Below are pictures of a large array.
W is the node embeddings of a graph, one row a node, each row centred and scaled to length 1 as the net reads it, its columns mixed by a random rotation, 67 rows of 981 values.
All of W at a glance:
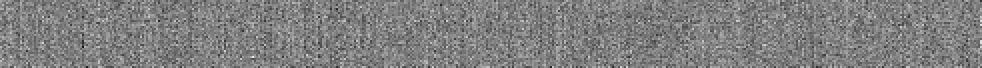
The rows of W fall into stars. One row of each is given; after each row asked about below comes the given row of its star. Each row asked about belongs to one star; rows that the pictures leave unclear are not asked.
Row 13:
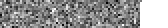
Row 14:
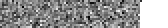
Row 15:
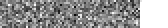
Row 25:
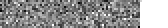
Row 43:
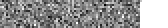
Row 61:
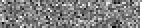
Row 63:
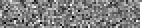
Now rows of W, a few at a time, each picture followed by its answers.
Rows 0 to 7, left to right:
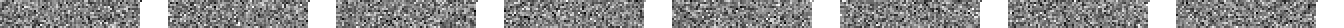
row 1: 61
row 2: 61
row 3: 25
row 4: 63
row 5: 61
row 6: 61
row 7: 13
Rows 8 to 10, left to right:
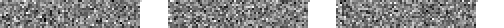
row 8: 15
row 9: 61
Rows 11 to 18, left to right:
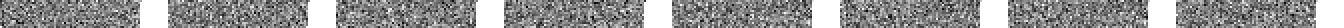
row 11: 63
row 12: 63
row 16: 43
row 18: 15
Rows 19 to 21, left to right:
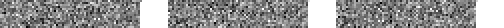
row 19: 61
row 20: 25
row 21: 15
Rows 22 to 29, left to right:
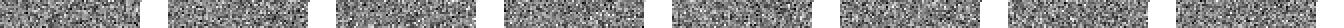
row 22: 14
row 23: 13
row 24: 25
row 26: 43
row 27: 13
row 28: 43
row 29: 25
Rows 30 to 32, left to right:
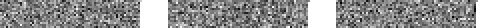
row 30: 25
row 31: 14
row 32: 25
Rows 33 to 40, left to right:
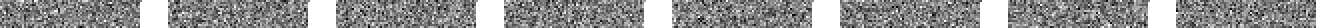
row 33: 43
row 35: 43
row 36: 61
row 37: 61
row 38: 61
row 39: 14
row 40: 25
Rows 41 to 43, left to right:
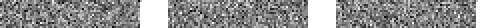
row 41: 15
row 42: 43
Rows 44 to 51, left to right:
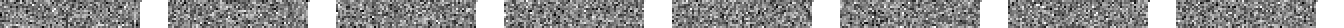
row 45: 14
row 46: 15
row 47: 15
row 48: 43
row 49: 13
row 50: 63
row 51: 61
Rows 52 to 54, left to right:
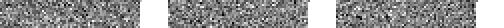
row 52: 25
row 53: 63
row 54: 43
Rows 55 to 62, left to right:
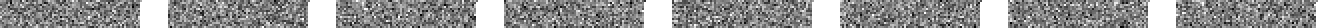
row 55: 15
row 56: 13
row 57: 43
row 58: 63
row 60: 43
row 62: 15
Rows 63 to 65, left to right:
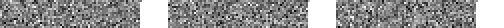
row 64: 15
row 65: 13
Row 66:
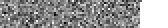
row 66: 63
